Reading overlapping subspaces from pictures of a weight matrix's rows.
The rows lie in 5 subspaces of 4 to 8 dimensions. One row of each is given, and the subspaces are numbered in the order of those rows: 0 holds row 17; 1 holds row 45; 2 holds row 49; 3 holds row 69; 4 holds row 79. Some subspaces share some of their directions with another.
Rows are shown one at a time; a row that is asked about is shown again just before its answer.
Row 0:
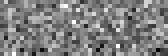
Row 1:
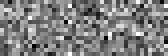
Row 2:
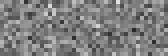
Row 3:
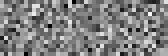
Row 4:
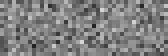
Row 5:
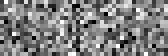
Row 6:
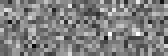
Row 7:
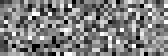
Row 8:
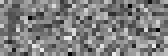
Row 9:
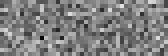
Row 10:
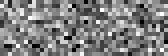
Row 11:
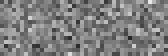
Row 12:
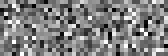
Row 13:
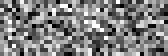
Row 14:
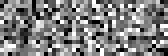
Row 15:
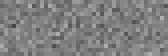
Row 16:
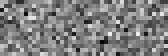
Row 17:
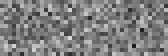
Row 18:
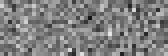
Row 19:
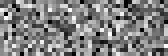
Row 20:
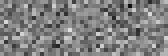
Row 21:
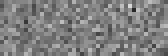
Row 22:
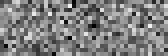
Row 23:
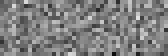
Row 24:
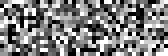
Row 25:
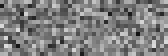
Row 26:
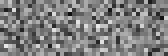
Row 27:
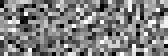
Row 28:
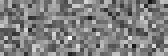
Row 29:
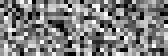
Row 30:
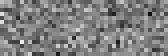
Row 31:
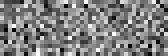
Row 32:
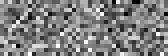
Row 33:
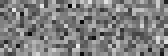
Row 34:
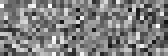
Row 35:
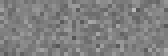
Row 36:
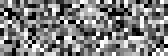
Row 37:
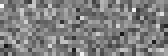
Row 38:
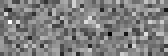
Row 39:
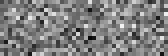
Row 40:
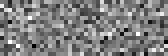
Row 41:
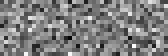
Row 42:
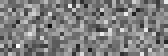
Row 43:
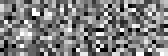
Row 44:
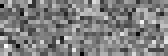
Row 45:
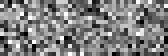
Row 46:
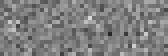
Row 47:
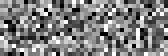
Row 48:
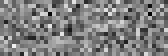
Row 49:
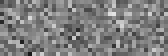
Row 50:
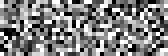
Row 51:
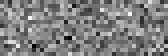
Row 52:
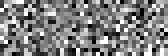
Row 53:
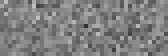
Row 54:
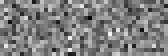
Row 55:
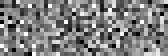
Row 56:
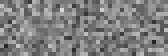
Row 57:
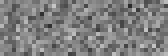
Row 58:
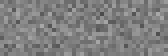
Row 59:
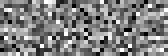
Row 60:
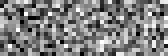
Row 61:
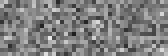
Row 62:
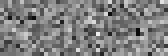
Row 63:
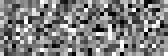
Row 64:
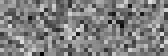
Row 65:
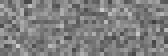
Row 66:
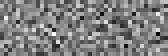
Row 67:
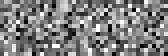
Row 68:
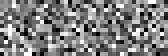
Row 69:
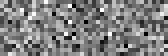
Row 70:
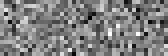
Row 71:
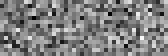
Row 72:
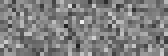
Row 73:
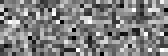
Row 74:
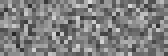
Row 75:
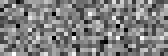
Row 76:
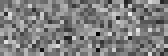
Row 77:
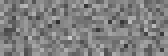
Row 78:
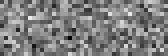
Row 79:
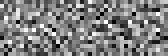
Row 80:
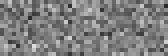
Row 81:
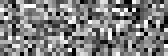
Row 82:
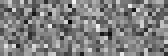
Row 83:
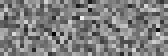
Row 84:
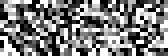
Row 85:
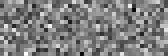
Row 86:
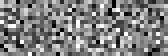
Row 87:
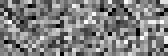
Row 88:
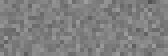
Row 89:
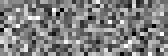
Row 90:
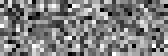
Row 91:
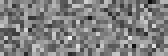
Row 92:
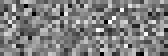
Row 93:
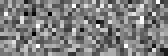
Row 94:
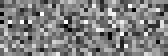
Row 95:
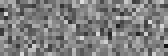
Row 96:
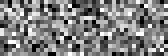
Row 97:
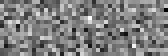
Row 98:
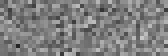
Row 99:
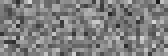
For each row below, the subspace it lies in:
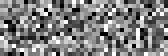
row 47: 0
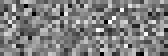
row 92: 1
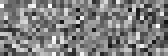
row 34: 1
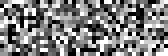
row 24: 3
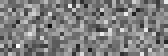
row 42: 2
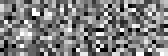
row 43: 1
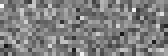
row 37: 1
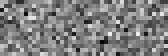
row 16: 3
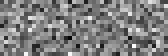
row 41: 2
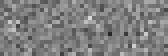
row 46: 1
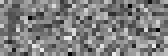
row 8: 4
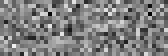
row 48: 0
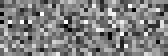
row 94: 2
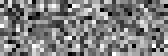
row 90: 0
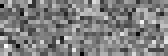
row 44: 1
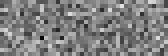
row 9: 2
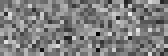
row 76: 0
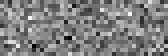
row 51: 0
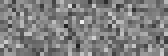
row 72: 2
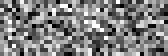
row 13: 0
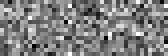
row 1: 0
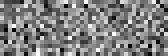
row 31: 3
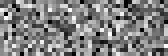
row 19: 0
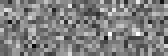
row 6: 0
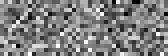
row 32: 2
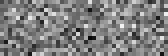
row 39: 2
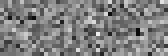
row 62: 1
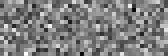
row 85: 1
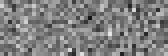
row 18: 0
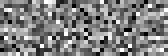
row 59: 3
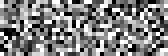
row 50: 2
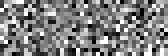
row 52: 3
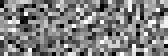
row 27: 3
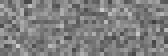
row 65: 1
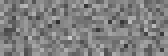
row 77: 1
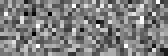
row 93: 3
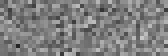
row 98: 0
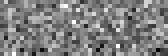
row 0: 0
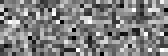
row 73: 3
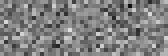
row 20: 1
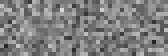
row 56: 1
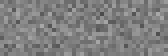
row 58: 4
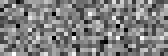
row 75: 3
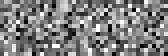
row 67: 2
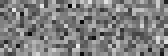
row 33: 2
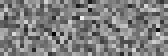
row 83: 4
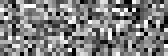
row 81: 0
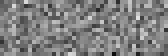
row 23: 1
